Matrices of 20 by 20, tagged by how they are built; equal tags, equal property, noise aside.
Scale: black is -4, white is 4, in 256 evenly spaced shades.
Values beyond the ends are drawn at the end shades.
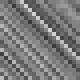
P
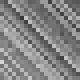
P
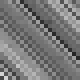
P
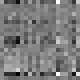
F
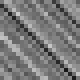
P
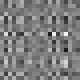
F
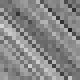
P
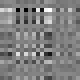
F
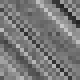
P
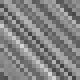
P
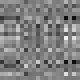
F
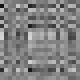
F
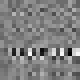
F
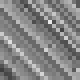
P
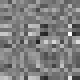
F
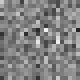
F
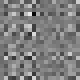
F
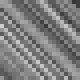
P
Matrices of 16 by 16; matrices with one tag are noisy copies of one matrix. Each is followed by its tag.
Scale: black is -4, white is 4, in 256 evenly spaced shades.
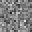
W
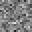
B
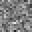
B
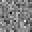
W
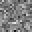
B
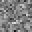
B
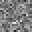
B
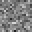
B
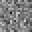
W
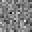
W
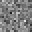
W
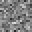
B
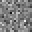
W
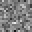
B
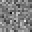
W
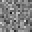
W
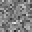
B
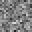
B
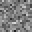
B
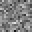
B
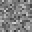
B
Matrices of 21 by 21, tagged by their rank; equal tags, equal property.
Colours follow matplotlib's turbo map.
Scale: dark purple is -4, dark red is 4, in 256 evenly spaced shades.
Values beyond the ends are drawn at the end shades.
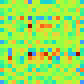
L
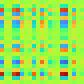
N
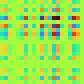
N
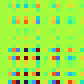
N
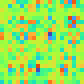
L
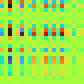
N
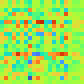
L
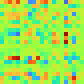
L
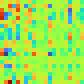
L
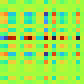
N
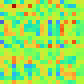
L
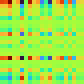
N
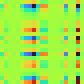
N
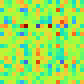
L
